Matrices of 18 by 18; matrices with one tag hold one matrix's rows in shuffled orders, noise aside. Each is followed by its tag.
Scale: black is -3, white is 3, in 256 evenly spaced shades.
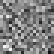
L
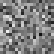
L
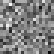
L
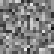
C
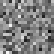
L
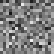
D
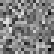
L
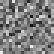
D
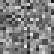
C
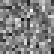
C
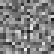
C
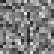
C
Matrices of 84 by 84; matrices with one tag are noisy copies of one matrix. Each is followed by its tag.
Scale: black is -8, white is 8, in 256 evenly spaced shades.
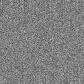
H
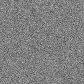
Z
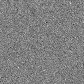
Z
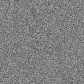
Z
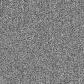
H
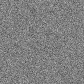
Z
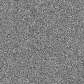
Z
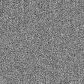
H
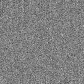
H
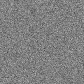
Z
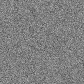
Z
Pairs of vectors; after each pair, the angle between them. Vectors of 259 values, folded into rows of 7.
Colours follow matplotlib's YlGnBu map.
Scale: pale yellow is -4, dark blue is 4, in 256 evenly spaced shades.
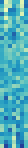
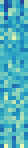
nearly opposite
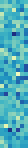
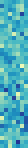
partly opposed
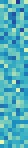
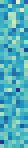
nearly opposite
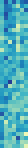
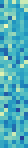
partly opposed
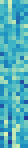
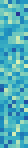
partly aligned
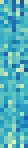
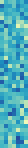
orthogonal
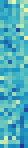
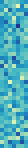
orthogonal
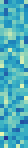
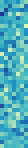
partly aligned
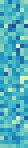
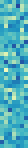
partly aligned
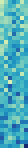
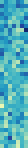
partly opposed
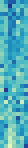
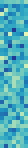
orthogonal
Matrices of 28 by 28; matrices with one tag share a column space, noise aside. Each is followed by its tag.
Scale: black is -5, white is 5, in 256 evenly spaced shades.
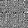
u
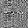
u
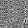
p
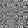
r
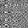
r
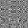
p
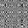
r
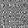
r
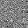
p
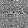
u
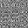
r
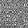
r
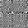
u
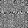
u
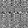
u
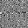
u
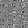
r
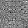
p
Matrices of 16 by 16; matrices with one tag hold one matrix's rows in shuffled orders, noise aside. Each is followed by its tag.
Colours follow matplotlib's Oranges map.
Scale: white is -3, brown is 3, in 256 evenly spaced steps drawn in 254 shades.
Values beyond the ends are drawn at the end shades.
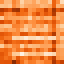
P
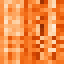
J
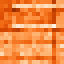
P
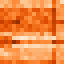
P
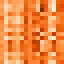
J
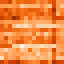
P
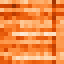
P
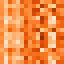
J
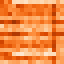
P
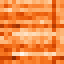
P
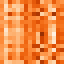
J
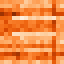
P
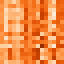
J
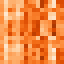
J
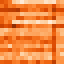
P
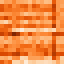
P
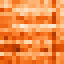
P
